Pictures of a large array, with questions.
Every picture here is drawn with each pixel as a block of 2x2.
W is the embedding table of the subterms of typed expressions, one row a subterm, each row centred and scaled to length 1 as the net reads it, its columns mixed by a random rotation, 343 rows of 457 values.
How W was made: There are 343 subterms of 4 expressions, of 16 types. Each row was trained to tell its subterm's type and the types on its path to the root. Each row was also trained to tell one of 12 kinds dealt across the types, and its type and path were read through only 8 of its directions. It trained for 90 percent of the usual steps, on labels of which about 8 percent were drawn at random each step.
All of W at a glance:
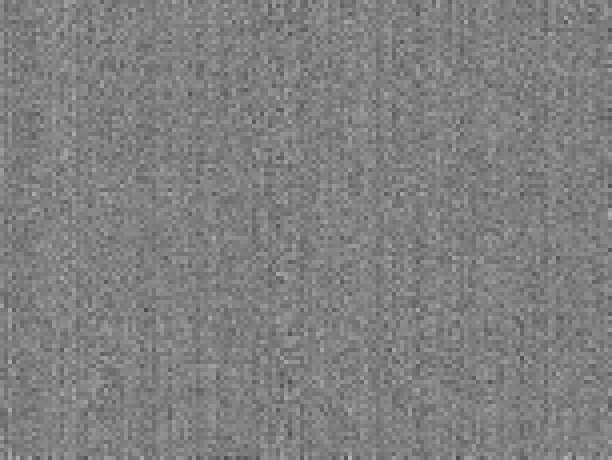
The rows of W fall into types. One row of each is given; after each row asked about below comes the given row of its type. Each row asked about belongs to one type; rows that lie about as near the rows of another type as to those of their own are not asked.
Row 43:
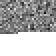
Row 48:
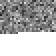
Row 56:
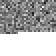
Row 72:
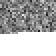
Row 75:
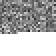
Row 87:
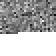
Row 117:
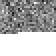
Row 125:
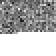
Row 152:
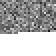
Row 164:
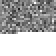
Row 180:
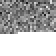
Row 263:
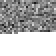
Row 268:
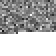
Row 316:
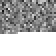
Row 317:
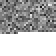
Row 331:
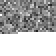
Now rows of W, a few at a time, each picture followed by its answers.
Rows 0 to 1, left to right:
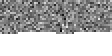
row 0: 48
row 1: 263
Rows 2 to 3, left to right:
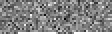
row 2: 317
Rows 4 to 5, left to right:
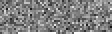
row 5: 268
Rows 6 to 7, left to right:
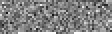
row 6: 125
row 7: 117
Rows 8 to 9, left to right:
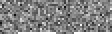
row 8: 316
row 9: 268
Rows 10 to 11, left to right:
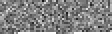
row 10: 43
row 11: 125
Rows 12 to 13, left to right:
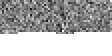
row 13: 263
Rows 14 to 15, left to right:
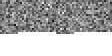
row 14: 317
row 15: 117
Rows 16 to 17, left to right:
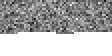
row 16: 268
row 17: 117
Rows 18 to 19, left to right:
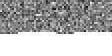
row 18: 180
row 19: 117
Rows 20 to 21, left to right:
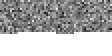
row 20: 263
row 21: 125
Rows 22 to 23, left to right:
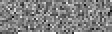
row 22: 43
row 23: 87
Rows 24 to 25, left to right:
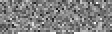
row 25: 75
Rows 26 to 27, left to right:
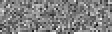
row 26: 268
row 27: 75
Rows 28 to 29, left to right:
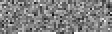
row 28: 125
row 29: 87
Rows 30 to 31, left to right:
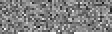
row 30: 75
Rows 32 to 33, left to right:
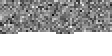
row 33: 48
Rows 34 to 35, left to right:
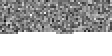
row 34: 317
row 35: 125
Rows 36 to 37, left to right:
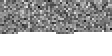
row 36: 43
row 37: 331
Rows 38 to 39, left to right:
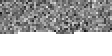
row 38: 180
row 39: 268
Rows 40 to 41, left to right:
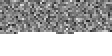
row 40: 56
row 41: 180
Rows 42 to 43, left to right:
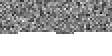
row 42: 180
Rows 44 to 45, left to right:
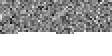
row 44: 43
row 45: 43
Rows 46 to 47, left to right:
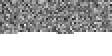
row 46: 316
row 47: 75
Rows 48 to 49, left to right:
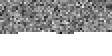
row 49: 48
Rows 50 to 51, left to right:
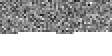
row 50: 75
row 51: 180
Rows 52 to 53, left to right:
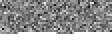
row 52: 48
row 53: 48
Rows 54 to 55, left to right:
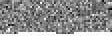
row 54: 56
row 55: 180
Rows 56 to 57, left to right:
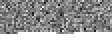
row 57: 72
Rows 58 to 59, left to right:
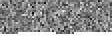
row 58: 72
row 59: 117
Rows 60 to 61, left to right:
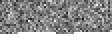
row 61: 125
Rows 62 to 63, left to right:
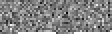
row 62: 164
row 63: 125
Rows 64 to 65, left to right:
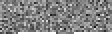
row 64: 268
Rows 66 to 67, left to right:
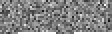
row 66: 72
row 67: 317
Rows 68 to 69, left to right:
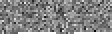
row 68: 48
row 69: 72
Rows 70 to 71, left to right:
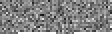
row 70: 75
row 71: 331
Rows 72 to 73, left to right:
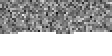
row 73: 180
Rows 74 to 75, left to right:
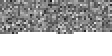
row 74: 43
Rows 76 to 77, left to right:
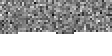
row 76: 125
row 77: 87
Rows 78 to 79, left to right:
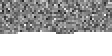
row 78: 316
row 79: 316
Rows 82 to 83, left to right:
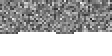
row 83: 48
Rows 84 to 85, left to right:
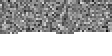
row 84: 316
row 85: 48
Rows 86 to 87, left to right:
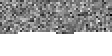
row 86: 180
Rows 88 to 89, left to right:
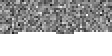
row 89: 317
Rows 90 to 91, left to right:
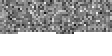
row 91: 87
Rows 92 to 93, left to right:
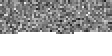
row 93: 268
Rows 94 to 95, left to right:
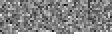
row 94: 331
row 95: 56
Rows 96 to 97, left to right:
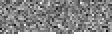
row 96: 317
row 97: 48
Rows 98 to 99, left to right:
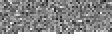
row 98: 56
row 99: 180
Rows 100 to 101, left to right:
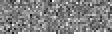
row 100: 43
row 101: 180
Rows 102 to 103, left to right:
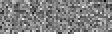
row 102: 72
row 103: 75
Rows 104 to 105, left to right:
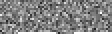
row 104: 164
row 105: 152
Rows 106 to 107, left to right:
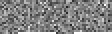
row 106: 43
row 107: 317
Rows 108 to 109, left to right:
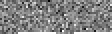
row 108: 43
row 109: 72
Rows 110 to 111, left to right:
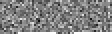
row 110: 56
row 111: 75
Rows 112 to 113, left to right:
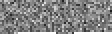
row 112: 331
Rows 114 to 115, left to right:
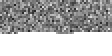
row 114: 72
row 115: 263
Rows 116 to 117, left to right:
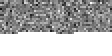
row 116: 48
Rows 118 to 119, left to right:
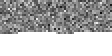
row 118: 331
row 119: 48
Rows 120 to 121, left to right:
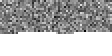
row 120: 56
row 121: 316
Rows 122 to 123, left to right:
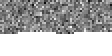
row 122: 180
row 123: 48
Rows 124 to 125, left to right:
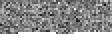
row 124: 87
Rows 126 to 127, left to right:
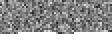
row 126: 56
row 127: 75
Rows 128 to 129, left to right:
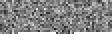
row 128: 72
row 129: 87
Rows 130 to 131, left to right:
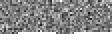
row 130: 75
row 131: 263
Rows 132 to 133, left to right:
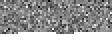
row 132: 43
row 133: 56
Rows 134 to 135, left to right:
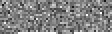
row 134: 316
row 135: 72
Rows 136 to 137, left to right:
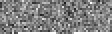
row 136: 263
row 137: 117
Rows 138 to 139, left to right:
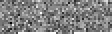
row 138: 268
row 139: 125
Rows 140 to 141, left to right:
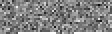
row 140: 87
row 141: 164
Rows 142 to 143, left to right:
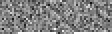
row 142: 48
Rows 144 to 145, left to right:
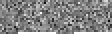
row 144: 317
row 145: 317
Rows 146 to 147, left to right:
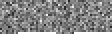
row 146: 87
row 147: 87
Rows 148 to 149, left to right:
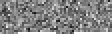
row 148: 316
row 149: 317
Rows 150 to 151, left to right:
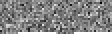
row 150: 316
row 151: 72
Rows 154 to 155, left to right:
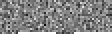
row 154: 87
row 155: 87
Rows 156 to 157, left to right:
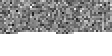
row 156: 72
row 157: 125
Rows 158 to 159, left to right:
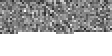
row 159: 331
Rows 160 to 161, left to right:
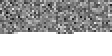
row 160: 331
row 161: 75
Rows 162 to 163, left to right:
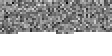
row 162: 125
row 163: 331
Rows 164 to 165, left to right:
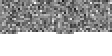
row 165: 75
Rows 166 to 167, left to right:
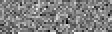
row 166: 268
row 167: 43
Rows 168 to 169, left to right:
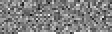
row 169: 56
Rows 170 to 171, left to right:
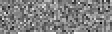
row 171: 125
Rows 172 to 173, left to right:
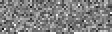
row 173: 56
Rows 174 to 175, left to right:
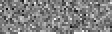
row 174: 180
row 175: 317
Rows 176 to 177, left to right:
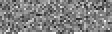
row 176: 263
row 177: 43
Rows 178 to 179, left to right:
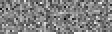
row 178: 75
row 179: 43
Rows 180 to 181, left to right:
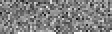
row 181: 125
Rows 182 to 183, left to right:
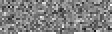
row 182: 43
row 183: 316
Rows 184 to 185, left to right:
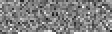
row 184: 180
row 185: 117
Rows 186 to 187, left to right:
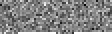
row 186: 263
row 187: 87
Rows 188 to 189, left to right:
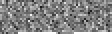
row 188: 317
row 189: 72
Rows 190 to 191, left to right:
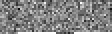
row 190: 43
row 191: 117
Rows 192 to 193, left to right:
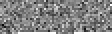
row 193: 152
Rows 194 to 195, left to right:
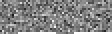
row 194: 164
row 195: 75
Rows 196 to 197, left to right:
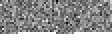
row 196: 125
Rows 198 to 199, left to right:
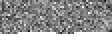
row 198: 316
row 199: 117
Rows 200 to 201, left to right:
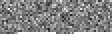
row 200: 331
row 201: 263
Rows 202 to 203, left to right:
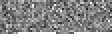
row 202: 331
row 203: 117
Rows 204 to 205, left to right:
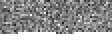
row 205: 180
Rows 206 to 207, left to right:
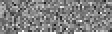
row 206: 152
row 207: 180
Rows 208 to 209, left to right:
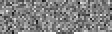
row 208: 117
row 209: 48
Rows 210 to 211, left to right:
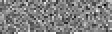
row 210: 43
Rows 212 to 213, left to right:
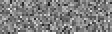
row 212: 331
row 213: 164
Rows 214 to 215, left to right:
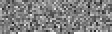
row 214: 268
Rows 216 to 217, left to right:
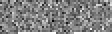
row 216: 317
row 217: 125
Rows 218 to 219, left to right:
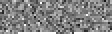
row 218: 72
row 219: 268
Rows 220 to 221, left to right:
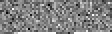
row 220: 331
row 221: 117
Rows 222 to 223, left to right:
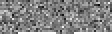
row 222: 117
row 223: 75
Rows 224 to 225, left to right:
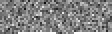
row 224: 180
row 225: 75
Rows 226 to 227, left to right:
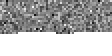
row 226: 268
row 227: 43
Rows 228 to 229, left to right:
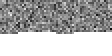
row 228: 48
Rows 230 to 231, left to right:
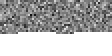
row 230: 43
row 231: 56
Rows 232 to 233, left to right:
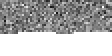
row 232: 56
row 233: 180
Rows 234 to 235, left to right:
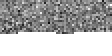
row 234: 268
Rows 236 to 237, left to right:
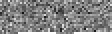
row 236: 48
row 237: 72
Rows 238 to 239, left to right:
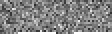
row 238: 331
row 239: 117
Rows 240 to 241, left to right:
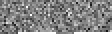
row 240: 317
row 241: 263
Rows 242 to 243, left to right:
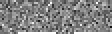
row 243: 317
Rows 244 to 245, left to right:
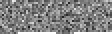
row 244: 56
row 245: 268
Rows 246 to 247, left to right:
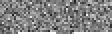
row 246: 152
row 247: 317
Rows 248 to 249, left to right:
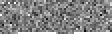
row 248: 331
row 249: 152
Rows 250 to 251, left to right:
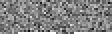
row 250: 152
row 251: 87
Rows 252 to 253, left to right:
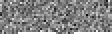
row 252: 180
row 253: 164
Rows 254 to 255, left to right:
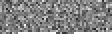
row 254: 152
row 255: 125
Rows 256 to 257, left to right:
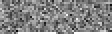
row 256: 125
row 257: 75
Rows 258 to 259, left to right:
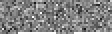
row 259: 316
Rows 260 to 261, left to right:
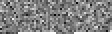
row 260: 87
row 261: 263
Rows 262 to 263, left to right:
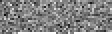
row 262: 263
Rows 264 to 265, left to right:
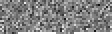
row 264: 48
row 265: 72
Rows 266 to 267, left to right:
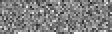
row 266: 117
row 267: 56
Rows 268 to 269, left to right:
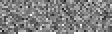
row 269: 152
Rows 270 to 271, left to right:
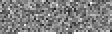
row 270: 72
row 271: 180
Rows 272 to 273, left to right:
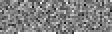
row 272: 56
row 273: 87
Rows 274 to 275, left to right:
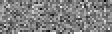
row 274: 268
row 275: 43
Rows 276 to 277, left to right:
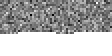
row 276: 43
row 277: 263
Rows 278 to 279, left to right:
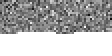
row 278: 56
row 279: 263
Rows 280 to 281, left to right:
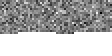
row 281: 87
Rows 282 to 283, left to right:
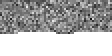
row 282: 117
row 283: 75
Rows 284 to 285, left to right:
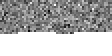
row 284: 152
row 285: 56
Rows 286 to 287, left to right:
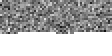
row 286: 56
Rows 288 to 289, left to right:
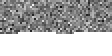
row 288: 263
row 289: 48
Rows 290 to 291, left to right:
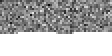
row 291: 72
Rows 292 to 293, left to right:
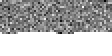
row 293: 75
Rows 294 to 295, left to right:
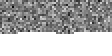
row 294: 75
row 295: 164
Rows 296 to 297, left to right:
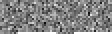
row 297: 72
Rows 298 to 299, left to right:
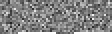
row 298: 117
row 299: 75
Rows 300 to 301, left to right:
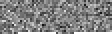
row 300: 48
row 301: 87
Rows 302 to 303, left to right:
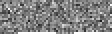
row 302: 316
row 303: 316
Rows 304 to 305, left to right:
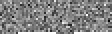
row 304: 43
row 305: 317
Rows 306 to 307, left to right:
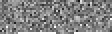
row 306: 164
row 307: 180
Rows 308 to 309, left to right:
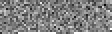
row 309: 48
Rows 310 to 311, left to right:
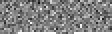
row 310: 56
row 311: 152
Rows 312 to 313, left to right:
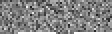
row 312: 117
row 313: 72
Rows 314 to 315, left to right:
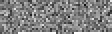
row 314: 117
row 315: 43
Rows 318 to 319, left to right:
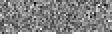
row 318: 263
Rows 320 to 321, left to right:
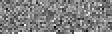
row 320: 268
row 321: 268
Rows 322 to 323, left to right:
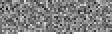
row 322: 75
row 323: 72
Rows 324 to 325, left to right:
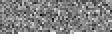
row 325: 117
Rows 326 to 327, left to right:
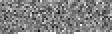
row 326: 72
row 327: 72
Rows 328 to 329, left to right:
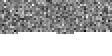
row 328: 263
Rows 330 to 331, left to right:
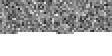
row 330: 43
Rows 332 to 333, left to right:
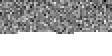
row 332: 180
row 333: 164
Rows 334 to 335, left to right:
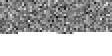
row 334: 317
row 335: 56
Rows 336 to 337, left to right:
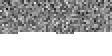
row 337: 56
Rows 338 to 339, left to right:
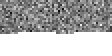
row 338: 125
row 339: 316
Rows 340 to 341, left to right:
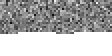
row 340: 268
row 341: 48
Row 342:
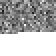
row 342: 72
